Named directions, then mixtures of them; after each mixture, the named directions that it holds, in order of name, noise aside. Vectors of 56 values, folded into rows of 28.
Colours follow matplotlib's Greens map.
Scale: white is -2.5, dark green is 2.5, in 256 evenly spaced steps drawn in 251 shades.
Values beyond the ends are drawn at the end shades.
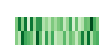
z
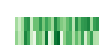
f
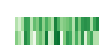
f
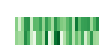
f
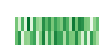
z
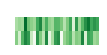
f, z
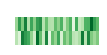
f, z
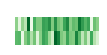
f, z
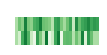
f, z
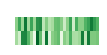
f, z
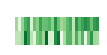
f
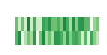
z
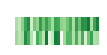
f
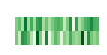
f, z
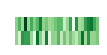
f, z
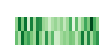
z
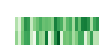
f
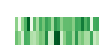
f, z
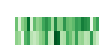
f, z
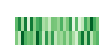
z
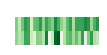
f
